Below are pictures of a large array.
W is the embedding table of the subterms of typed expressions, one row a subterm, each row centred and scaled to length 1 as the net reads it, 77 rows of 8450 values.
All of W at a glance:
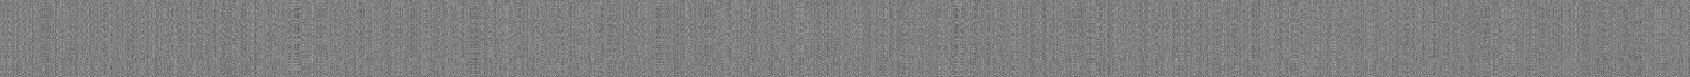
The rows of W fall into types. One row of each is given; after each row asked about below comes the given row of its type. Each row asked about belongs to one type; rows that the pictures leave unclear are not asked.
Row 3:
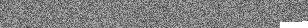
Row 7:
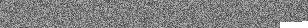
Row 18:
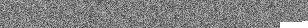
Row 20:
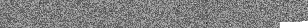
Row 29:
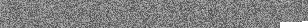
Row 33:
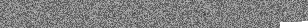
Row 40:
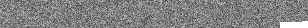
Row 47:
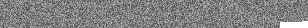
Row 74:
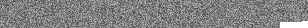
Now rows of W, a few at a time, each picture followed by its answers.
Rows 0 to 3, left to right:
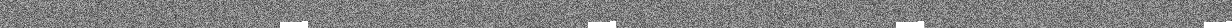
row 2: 74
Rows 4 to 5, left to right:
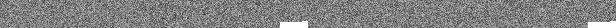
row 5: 20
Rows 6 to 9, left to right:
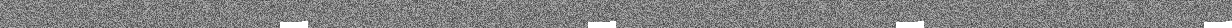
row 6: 33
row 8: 33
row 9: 33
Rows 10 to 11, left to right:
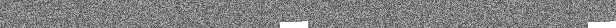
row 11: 40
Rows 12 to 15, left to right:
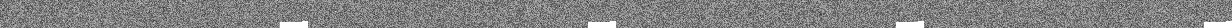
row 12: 3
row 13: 47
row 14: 33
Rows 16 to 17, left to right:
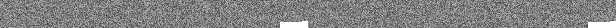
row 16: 33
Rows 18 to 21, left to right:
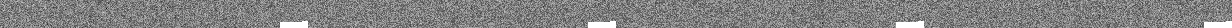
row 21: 74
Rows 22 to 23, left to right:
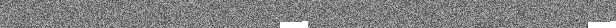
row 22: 74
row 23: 7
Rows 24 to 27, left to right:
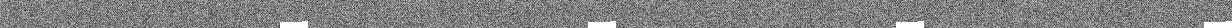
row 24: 29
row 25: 29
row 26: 20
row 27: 20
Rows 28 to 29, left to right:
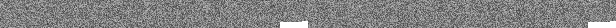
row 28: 33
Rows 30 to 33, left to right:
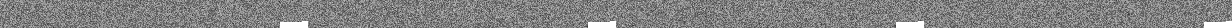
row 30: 47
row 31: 40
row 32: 40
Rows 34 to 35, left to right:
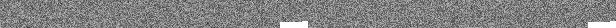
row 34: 3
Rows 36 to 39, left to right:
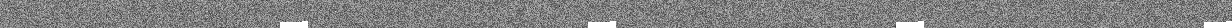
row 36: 29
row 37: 47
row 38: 40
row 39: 18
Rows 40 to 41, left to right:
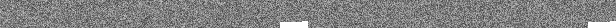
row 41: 47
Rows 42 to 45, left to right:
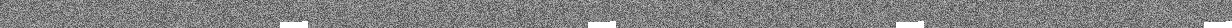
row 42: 18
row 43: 29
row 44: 18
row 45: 47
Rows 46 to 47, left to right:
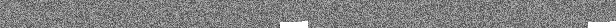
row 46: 33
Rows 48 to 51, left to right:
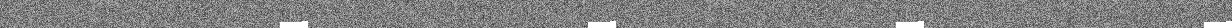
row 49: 18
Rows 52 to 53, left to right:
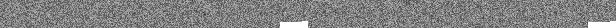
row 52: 33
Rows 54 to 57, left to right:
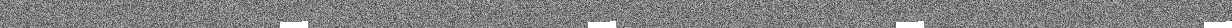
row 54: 47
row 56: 74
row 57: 74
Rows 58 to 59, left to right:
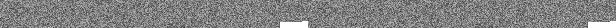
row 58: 7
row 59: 7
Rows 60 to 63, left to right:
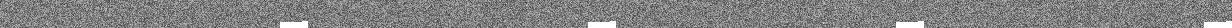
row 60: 7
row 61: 20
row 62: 47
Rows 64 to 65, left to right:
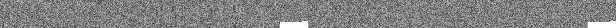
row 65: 3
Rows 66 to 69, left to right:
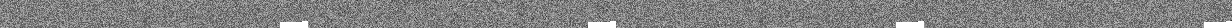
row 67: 3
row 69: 3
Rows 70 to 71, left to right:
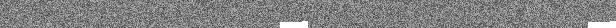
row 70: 20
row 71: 47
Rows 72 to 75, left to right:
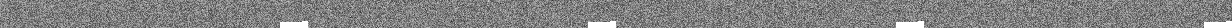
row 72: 29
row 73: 3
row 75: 7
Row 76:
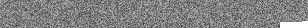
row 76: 40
